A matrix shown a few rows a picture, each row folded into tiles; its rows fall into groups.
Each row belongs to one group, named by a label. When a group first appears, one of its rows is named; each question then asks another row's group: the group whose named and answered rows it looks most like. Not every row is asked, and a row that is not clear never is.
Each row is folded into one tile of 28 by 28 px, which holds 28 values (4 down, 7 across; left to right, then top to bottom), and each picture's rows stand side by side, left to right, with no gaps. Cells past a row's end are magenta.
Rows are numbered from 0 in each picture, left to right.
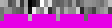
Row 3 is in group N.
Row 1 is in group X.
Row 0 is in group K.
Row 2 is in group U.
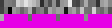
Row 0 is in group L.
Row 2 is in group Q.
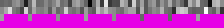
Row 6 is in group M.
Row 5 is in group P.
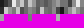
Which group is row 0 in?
X
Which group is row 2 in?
M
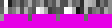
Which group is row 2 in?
M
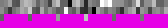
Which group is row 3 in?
L
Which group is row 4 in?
N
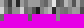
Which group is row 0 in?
P
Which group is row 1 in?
N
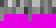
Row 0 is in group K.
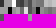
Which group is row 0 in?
Q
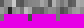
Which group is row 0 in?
Q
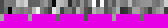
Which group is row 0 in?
L
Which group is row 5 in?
N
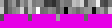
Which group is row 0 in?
P
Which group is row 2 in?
L
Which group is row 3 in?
Q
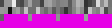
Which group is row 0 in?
Q
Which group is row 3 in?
X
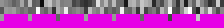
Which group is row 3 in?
X
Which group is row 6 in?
P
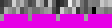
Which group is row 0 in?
X
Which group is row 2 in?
X
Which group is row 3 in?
L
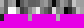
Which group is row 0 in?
M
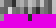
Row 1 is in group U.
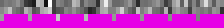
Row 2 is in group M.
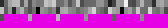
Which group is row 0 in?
U
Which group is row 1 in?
L
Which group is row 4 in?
Q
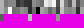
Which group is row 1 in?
L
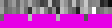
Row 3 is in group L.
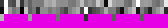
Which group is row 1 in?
L
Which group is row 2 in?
N
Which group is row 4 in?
N
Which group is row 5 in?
N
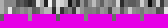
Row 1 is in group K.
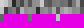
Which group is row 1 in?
Q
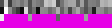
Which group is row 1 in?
L
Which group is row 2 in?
U
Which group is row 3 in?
L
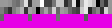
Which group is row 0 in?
N
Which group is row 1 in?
Q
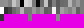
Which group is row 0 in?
U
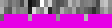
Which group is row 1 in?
X
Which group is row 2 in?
X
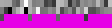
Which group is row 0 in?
N
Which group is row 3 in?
U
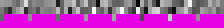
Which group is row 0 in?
N
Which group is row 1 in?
L
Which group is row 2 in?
U
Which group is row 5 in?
M
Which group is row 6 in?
M
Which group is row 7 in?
X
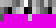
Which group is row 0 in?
N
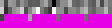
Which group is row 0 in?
P
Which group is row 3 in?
P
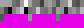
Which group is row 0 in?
N
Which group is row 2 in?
Q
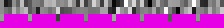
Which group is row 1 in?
L
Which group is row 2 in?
U
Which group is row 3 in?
K
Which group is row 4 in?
X
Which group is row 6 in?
N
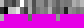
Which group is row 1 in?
P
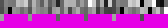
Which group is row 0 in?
L
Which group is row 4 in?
L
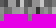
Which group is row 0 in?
K
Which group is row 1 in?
Q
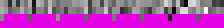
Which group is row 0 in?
P
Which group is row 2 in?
L
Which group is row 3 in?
P
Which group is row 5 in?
N
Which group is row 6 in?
M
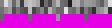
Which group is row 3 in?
N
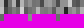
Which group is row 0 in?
P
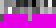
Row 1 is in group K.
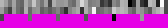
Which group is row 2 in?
N
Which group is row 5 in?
K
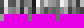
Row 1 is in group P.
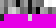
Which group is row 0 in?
M
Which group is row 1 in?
L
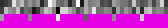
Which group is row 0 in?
X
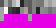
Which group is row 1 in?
L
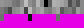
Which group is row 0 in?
N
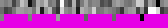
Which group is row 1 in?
U
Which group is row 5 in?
M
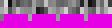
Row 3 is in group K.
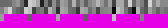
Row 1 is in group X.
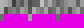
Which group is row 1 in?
X
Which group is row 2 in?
U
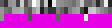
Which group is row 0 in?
K
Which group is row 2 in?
N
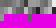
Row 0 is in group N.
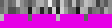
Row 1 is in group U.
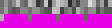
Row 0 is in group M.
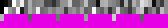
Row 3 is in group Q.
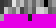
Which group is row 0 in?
X
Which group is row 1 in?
M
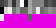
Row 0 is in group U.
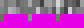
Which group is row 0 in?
M
